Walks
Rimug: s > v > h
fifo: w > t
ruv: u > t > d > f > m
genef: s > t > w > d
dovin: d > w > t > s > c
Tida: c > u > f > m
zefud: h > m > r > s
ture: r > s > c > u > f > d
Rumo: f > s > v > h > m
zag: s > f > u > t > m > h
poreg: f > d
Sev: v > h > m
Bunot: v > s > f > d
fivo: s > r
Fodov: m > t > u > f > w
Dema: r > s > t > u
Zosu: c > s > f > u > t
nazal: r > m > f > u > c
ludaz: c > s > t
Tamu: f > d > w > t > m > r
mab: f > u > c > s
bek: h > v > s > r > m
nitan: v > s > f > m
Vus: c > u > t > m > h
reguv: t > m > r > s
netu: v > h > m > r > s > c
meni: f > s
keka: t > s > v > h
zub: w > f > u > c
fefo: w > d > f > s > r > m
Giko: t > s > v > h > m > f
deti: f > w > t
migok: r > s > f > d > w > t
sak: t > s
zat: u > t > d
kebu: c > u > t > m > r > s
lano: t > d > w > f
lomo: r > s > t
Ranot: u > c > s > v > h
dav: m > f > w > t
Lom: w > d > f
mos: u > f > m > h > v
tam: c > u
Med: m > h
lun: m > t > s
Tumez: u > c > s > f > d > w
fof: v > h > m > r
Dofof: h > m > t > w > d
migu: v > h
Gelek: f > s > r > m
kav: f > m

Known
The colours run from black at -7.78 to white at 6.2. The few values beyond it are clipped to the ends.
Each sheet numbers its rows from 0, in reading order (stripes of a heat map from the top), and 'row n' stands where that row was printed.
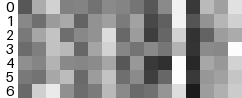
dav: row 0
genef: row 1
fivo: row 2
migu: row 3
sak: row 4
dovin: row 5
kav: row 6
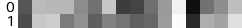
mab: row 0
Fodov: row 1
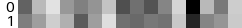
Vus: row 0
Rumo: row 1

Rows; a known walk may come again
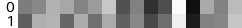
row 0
ludaz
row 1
Dema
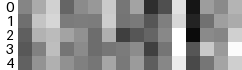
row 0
reguv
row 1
Gelek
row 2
Zosu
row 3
fifo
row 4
migok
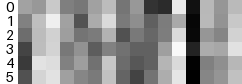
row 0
lun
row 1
Med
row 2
zag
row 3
Fodov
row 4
nazal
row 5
Tida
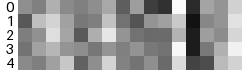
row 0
sak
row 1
mos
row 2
Sev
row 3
zat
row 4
Bunot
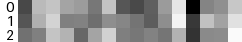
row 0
tam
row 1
dav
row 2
migu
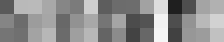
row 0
ture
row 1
genef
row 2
dovin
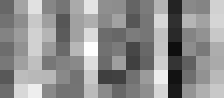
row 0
fof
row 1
Dofof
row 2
Rumo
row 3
netu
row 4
fivo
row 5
mab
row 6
kav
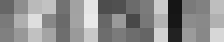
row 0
Ranot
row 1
zefud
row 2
Giko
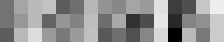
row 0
poreg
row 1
lomo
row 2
Vus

